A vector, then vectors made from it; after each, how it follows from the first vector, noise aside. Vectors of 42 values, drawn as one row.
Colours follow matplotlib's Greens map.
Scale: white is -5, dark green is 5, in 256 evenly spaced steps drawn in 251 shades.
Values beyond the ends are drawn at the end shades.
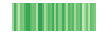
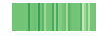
partly zeroed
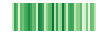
scaled up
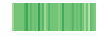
partly zeroed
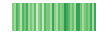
wrapped around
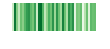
scaled up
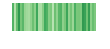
negated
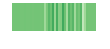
partly zeroed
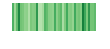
negated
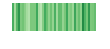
negated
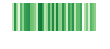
scaled up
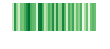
scaled up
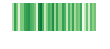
scaled up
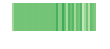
partly zeroed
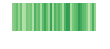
reversed
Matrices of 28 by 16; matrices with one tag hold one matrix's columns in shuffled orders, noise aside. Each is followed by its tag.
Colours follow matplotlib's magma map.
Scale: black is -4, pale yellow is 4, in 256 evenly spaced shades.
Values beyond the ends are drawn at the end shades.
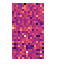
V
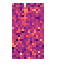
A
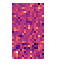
V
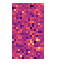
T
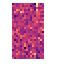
A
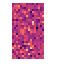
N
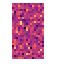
N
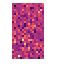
T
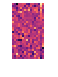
A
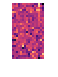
A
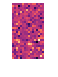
T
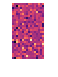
T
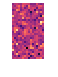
N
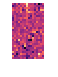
A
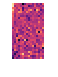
A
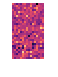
V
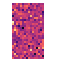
N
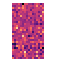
V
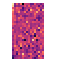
A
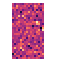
N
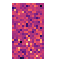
T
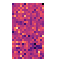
V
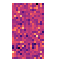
V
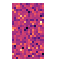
N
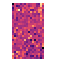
A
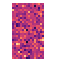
T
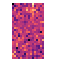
A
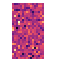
N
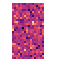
N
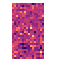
V
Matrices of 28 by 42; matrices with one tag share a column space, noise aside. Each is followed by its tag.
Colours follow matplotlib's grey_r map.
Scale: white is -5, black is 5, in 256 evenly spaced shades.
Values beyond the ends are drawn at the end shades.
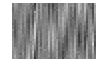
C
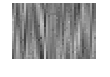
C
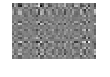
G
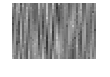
C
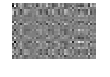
G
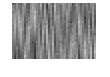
C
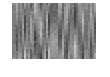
C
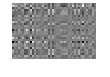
G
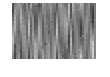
C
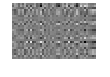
G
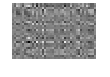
G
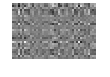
G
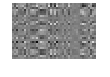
G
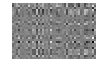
G
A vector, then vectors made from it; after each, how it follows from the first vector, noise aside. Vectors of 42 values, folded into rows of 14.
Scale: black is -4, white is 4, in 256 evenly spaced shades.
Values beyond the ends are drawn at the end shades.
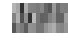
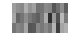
reversed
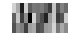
scaled up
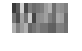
negated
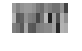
reversed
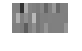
partly zeroed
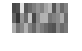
negated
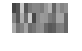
negated
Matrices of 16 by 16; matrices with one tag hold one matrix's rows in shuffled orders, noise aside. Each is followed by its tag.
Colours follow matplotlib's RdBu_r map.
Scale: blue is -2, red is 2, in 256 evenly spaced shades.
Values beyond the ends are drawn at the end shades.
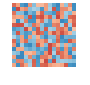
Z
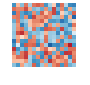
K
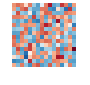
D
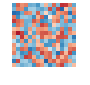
Z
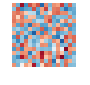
D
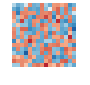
D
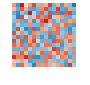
D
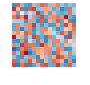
D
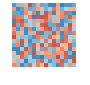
Z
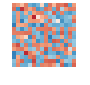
K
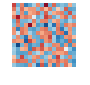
D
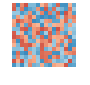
D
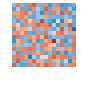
K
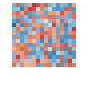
K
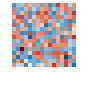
Z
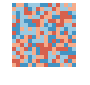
Z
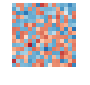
Z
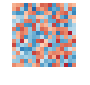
Z
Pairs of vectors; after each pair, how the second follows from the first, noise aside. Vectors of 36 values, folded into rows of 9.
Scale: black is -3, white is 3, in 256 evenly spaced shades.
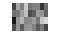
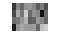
wrapped around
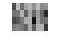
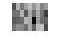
copied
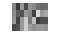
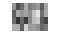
sign-scrambled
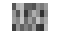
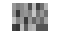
wrapped around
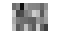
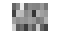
sign-scrambled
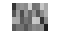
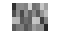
copied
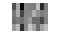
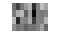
wrapped around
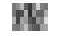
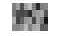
sign-scrambled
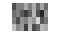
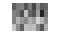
sign-scrambled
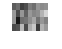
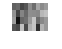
copied
